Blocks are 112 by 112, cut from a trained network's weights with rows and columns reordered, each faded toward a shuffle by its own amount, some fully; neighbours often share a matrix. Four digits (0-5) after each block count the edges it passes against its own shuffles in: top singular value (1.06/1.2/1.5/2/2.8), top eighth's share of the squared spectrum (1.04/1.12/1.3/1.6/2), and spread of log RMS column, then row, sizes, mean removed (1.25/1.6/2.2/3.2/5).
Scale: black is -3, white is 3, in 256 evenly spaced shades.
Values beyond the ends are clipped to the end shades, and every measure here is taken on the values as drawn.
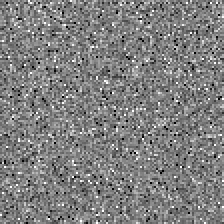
1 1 0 0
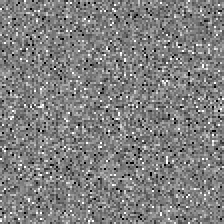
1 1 0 0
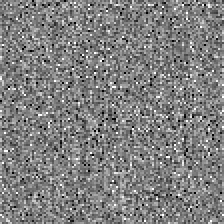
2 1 0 1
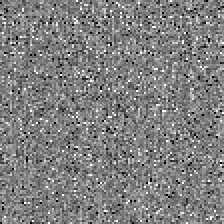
2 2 0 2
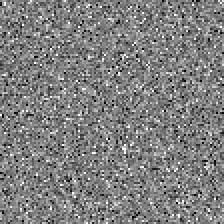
0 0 0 0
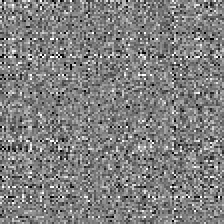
4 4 3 3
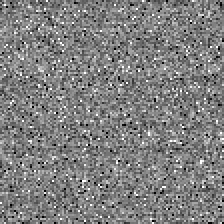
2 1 0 0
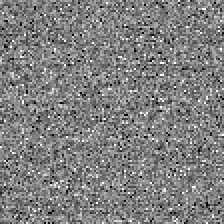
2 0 0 0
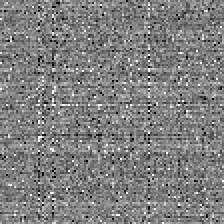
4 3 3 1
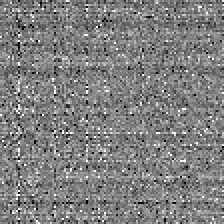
4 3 3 1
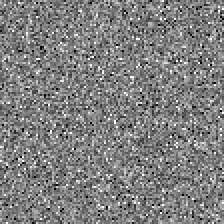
0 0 0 0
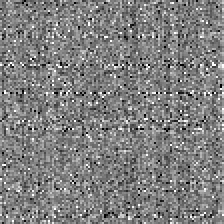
3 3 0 3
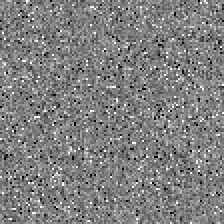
1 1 0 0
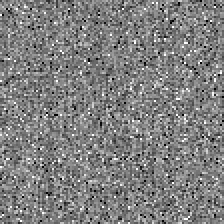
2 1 0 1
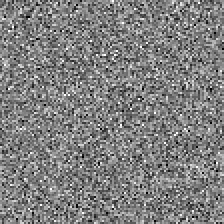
2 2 0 0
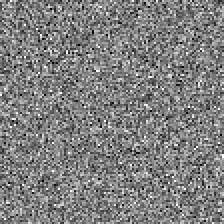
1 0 0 0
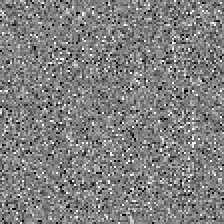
2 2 1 1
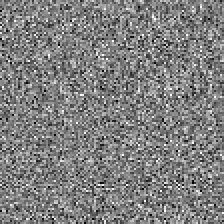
4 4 2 2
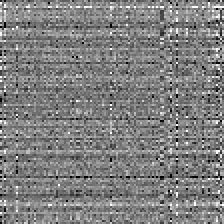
5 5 4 2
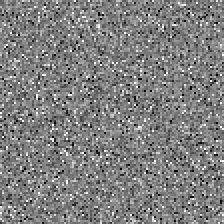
1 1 0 0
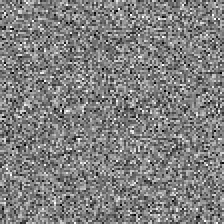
3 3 1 1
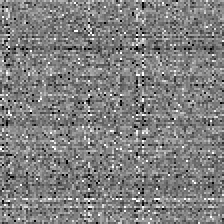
4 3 3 1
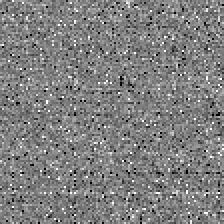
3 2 1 0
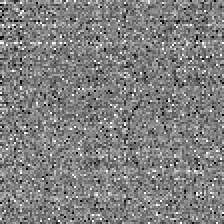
3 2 2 0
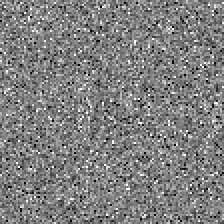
2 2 0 0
